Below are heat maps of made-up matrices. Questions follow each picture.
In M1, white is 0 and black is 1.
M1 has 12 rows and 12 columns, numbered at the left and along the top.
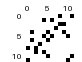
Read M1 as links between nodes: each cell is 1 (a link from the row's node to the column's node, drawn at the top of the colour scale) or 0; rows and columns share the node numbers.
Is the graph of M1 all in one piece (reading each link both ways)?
no
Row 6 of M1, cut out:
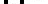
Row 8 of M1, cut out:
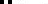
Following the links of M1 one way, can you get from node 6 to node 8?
yes
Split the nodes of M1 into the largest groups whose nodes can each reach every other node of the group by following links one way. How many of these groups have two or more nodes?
2
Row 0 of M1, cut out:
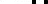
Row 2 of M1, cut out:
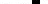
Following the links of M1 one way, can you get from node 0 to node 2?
yes
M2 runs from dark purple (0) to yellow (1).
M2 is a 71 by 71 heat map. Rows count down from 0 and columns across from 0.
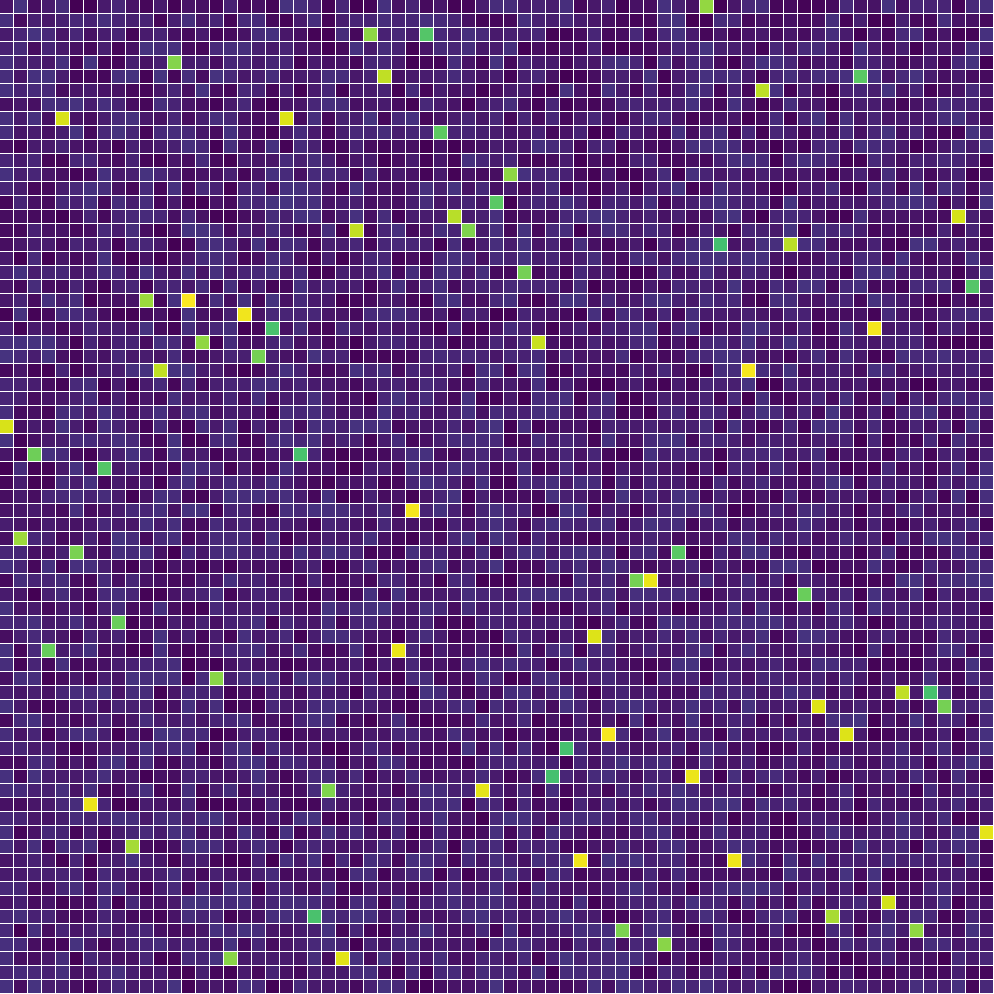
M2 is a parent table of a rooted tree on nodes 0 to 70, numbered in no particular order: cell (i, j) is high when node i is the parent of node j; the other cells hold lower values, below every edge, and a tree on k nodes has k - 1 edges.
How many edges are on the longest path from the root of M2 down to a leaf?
10
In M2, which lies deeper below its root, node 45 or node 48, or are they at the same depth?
node 45
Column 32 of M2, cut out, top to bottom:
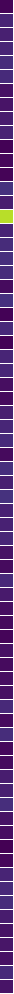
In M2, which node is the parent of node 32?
15
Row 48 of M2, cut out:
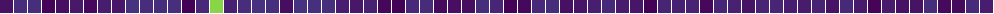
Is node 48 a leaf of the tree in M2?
no
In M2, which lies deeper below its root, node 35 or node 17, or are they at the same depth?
node 35
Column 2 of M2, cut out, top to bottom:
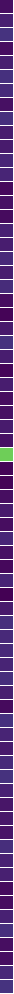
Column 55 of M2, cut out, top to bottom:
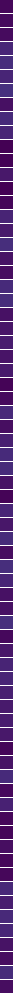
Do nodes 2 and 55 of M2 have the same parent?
no
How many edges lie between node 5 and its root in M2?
2
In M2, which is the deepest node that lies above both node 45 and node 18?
39
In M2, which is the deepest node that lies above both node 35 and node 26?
15
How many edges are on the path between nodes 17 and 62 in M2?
3
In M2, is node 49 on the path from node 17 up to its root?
yes
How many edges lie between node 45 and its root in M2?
5
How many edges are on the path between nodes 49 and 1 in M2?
8
